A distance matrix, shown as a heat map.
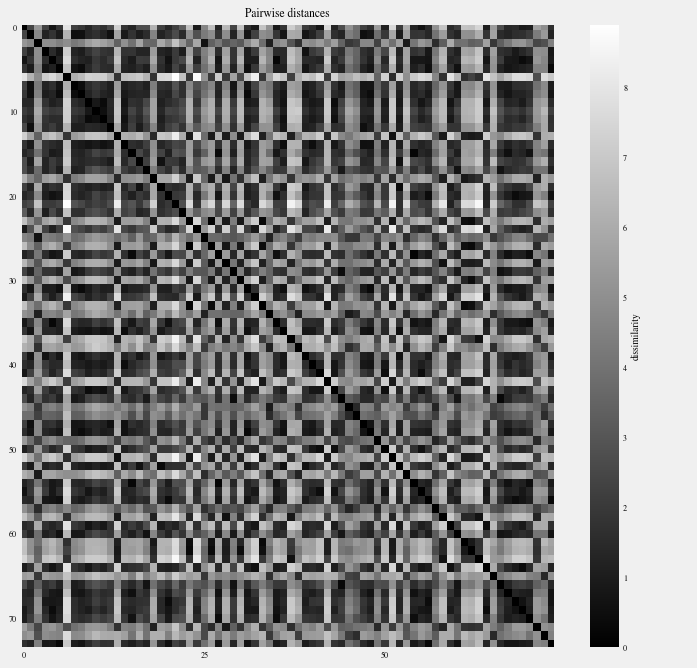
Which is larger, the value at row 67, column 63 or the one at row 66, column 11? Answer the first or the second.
the first
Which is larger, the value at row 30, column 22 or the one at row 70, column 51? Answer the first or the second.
the second
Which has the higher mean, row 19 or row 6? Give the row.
6
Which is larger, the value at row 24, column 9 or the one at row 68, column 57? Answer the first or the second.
the second
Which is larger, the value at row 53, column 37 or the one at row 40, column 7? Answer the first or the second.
the first
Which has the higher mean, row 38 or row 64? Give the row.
38
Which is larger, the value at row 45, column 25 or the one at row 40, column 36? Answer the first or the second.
the first
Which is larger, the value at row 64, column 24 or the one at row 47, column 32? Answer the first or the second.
the second
